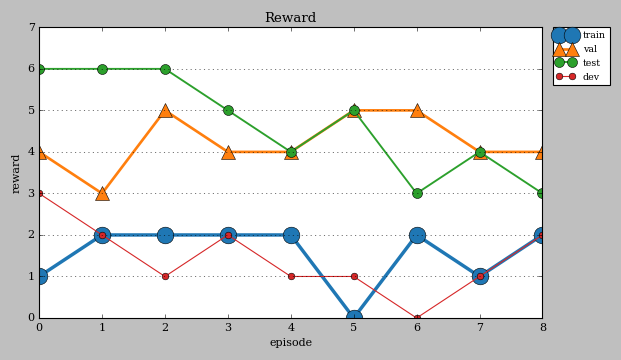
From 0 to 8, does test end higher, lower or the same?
lower
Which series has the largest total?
test
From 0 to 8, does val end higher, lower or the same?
the same
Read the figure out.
Title: Reward
x-axis: episode, ticks 0 1 2 3 4 5 6 7 8
y-axis: reward, ticks 0 1 2 3 4 5 6 7
Legend: train, val, test, dev
Values:
train: 1 2 2 2 2 0 2 1 2
val: 4 3 5 4 4 5 5 4 4
test: 6 6 6 5 4 5 3 4 3
dev: 3 2 1 2 1 1 0 1 2
